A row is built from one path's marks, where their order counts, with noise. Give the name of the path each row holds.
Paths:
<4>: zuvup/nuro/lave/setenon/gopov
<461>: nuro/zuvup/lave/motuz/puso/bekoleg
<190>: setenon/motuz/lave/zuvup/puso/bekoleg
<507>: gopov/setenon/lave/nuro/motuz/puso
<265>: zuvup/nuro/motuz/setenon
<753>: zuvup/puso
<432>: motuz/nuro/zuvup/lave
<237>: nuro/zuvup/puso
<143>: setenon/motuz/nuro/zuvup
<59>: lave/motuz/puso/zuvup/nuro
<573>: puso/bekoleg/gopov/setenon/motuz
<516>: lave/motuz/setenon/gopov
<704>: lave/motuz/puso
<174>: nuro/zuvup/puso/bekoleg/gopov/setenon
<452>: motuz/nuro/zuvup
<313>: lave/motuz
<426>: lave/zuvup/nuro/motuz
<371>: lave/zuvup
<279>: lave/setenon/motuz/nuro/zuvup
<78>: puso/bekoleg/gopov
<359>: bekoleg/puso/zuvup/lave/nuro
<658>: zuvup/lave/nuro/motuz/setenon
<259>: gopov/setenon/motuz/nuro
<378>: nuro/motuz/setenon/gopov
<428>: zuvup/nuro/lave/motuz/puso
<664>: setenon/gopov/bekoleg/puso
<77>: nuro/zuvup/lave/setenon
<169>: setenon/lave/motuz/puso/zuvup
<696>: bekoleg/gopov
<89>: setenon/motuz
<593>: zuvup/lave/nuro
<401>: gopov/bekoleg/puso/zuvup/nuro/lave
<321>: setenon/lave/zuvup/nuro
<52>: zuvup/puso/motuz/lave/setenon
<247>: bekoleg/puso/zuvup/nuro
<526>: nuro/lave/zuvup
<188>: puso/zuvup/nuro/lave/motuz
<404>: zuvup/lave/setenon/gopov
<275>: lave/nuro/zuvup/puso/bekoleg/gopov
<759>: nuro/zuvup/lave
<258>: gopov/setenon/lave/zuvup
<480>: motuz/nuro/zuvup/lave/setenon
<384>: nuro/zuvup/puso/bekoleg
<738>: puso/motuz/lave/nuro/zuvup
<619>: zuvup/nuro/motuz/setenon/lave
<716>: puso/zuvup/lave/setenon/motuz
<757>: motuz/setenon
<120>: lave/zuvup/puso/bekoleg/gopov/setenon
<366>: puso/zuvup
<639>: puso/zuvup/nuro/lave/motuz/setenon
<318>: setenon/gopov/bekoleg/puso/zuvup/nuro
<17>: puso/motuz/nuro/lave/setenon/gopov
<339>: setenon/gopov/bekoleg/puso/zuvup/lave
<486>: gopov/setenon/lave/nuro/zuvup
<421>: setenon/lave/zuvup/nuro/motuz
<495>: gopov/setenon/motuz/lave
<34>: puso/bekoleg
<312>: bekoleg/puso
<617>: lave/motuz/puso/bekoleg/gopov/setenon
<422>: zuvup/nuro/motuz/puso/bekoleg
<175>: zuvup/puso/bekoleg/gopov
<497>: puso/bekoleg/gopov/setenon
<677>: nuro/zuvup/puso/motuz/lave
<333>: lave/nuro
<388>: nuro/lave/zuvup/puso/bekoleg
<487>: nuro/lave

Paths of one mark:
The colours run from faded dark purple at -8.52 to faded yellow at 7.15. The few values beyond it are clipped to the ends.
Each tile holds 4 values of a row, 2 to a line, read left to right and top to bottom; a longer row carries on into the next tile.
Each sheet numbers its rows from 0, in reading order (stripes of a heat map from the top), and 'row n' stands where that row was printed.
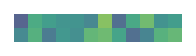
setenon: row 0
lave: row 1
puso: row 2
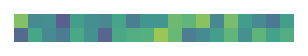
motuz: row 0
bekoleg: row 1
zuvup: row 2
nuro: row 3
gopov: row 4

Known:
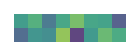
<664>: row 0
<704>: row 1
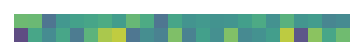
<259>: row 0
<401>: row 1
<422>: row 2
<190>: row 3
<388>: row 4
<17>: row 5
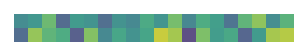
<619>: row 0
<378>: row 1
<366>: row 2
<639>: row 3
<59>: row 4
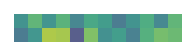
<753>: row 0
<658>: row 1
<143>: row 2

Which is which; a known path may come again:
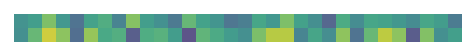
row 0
<759>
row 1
<480>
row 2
<426>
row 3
<421>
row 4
<486>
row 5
<78>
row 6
<169>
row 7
<658>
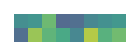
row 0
<619>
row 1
<404>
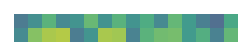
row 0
<339>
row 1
<753>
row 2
<143>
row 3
<696>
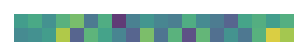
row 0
<388>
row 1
<313>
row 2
<617>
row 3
<573>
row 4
<738>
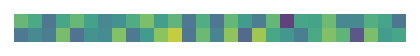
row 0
<422>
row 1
<461>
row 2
<359>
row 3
<174>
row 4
<495>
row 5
<487>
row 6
<639>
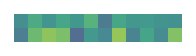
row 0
<279>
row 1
<664>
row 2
<190>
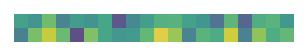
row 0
<432>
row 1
<716>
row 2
<526>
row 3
<275>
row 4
<77>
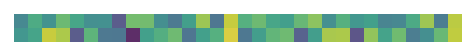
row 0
<366>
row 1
<89>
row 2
<507>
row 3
<318>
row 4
<333>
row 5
<59>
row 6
<17>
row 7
<247>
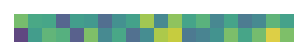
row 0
<704>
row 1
<378>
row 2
<237>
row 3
<312>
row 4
<371>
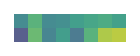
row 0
<265>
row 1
<401>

